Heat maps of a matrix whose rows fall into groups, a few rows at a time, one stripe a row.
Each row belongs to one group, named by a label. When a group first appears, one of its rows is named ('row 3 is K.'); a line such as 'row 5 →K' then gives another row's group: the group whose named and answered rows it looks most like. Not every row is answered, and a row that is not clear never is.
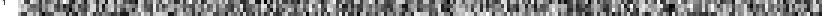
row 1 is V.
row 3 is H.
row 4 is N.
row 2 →H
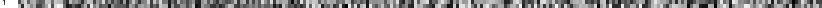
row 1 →N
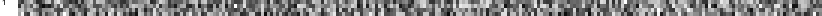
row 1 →N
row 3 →H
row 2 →N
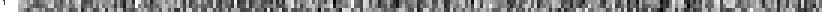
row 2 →H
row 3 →V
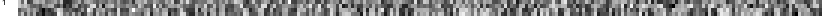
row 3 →N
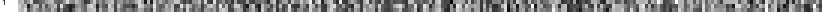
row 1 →H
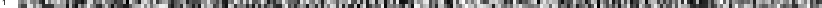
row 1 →N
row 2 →N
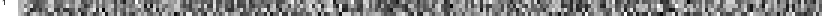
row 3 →H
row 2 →H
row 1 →H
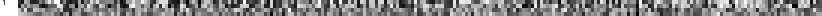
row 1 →N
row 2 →N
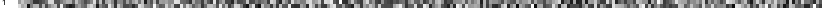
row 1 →H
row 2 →V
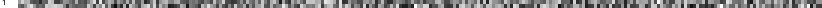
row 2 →N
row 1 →H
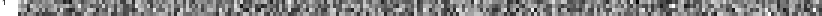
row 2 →V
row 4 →N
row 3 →V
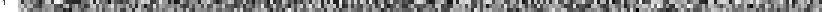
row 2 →H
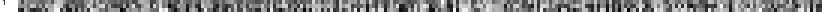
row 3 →N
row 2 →N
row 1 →N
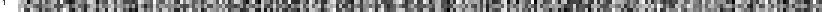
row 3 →V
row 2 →H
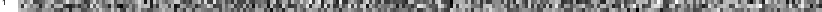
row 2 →N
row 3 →H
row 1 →H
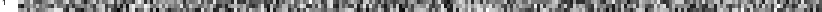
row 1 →H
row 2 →N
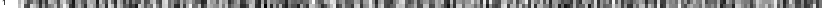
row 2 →V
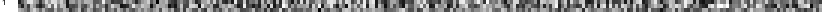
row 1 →N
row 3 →V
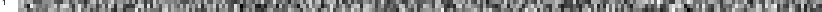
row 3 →V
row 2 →V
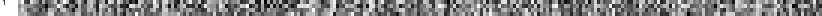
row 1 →V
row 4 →H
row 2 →N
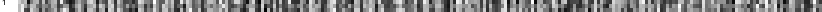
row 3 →V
